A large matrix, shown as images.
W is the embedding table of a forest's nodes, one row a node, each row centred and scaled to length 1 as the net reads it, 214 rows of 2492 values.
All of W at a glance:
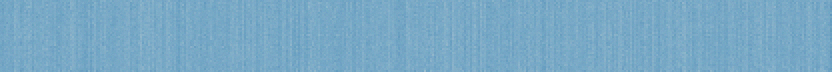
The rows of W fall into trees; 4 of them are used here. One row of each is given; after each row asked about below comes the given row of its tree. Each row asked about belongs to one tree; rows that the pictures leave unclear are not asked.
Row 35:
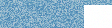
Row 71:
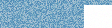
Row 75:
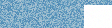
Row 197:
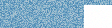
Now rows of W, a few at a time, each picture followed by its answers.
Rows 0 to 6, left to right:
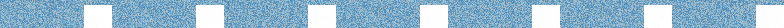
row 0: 75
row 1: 35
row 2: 197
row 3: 35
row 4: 71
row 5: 35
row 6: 75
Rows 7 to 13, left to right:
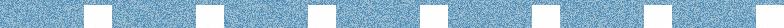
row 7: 75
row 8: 75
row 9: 75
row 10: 71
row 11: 197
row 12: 197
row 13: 35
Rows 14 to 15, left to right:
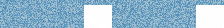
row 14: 71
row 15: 197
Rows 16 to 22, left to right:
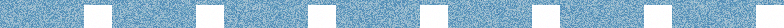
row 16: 75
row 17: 71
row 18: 75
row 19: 75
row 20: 35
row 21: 197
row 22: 75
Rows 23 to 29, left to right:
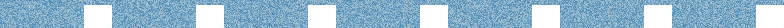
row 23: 75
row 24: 71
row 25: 75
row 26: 71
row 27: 75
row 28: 71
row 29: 197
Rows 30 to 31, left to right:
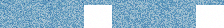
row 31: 75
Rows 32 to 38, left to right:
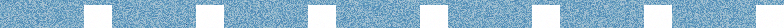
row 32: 71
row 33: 197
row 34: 71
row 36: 197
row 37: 197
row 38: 71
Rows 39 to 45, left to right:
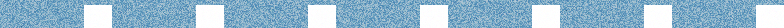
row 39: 71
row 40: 197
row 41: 35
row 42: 75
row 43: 35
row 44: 71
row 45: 35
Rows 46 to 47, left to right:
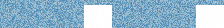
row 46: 71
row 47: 197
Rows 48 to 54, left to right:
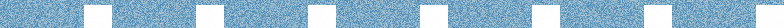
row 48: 197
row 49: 71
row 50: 197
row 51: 71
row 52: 197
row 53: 35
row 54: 197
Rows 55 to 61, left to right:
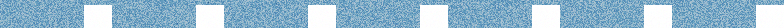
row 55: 71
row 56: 75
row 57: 35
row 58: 71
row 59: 75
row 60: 71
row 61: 71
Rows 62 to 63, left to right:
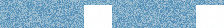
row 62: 35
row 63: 35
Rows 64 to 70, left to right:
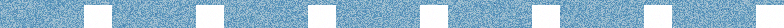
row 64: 75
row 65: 197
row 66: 35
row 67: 197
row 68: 35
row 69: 197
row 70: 71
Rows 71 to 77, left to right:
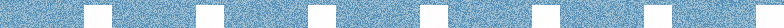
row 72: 197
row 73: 35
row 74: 197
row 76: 197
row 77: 75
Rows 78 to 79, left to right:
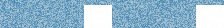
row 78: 197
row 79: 75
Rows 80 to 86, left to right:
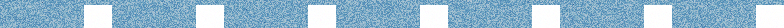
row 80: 75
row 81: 35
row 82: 197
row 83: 35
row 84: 75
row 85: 71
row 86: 75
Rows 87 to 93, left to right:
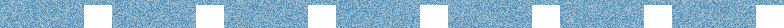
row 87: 35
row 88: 71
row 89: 35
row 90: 197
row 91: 35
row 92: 75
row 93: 35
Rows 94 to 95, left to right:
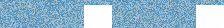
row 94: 75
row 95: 71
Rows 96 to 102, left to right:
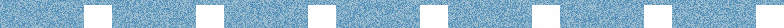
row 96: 71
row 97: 71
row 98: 35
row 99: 35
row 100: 35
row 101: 75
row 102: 71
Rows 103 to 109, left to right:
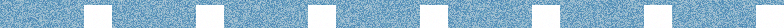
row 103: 75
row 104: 197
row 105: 75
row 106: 75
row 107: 75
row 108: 35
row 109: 35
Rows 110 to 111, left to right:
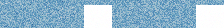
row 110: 75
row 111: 71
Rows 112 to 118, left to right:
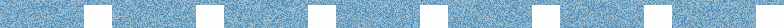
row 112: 35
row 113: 35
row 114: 75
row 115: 197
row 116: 35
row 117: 35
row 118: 71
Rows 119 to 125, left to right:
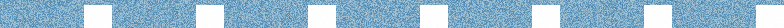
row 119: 75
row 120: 71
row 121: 71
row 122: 35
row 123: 71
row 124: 35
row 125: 197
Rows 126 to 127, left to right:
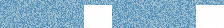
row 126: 71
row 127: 197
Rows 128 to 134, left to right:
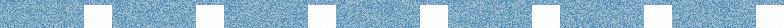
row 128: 71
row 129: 71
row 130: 71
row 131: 35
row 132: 71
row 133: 75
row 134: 35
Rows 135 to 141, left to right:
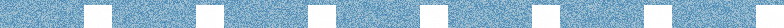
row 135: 71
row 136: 71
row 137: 71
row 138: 35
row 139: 35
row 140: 75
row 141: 35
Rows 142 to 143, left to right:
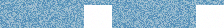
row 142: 75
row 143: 197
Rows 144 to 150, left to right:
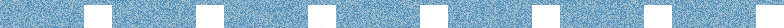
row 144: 35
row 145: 71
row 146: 35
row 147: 35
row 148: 35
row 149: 71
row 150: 197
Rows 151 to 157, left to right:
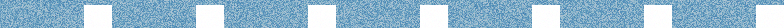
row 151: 75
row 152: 35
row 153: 197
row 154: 71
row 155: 35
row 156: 71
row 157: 197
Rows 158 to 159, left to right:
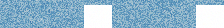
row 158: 35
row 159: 75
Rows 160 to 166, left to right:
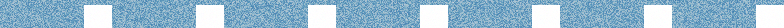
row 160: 35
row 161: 75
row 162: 35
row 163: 71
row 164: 35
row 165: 35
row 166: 71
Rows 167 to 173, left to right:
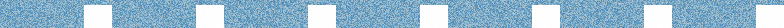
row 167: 197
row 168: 35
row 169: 75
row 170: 197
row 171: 35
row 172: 71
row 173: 75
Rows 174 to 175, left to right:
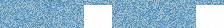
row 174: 75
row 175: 71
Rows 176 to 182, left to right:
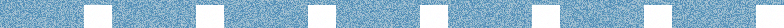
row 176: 197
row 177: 197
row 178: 35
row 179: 71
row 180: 197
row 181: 75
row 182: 197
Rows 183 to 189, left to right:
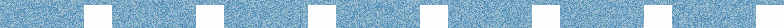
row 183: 35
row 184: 35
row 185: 197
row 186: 35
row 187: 71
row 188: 197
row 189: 75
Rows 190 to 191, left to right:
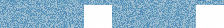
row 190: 71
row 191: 197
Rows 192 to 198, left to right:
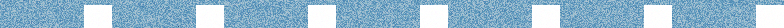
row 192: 71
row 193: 35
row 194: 35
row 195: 71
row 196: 71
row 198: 75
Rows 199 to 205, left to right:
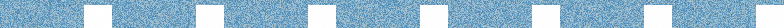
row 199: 75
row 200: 197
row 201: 71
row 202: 75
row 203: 71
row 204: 75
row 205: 197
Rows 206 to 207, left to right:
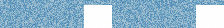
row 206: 197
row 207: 75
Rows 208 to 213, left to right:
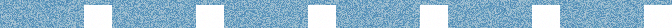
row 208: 75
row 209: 71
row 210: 197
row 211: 197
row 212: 35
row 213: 197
